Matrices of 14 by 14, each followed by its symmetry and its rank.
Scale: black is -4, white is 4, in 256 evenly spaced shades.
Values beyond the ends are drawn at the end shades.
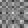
symmetric, rank two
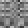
neither, rank two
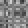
neither, rank two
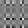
neither, rank one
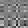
neither, rank one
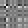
symmetric, rank one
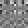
neither, rank two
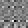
neither, rank two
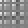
symmetric, rank one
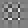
symmetric, rank one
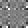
symmetric, rank two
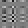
neither, rank one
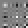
symmetric, rank one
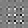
symmetric, rank one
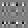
neither, rank one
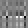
neither, rank one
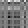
neither, rank one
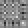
symmetric, rank two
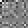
symmetric, rank two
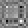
symmetric, rank two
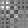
symmetric, rank two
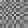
symmetric, rank two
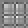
symmetric, rank one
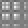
symmetric, rank one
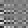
neither, rank one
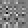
neither, rank two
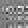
neither, rank two
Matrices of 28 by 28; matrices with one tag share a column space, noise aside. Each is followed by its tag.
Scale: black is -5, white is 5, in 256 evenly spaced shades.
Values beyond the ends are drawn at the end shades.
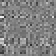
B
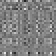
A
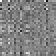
A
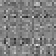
B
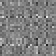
B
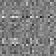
B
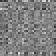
A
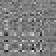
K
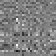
K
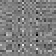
K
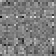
B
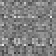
B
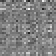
A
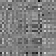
A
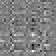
K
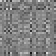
A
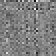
A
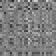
A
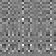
K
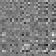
K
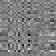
K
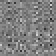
K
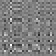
K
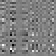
K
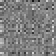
A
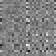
K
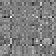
B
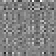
A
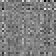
A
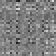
A
